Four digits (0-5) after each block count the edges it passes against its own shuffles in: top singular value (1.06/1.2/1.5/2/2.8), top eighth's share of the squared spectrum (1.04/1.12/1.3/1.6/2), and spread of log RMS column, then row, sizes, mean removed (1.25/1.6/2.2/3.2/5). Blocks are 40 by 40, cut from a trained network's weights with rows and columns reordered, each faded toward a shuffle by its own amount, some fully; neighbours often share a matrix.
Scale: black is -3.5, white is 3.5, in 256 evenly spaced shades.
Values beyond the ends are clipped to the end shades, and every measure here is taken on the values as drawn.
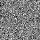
0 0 0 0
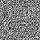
3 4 2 1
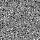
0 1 0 0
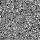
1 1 0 0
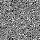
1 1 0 0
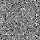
2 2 1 0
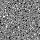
0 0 0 0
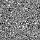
2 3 0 1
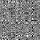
3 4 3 2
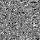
2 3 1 1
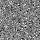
0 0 0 0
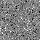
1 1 0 0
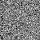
2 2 0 0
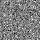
0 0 0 0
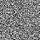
3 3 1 1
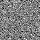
1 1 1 0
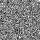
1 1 0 0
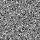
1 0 0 0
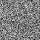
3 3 1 0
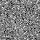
0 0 0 0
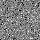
0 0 0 0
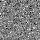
1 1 0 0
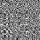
3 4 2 2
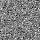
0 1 0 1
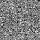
2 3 0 0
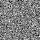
0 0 0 0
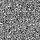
1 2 0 0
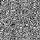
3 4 1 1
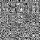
3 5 2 2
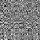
3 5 2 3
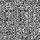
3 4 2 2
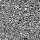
2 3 1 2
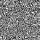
2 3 0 1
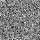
1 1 0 0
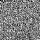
2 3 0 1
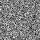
1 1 0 0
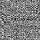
3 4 1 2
